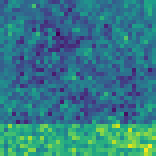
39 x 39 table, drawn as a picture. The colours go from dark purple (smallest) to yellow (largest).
Grain: blotchy. Ninth with the highest average: bottom right. Seam: horizontal, 80% of the way down, the bottom part higher.
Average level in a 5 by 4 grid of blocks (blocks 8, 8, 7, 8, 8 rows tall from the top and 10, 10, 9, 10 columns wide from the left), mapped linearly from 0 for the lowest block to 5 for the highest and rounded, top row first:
1 0 1 2
1 0 1 2
1 1 1 1
1 1 1 1
4 4 4 5
